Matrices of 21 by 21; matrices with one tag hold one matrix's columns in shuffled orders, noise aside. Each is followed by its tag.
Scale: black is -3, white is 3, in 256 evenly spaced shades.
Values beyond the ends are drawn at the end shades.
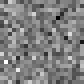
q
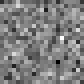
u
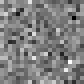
q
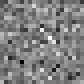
u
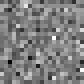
u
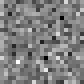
q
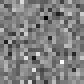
q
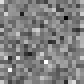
q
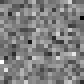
q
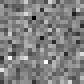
q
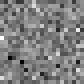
u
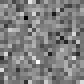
q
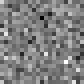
q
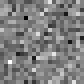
q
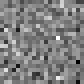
u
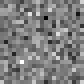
q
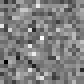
u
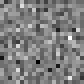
u
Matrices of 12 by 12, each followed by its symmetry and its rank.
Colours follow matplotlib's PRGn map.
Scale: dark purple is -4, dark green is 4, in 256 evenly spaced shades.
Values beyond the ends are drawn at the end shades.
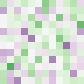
neither, full rank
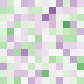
neither, full rank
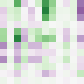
neither, rank two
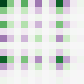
symmetric, rank one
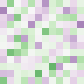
neither, full rank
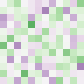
neither, full rank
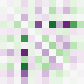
antisymmetric, rank two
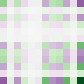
symmetric, rank one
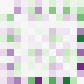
antisymmetric, rank two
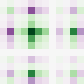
symmetric, rank one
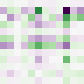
neither, rank two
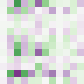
neither, rank two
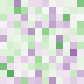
neither, full rank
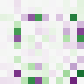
antisymmetric, rank two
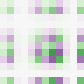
symmetric, rank one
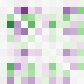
antisymmetric, rank two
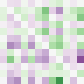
antisymmetric, rank two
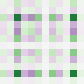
symmetric, rank one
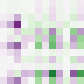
neither, rank two
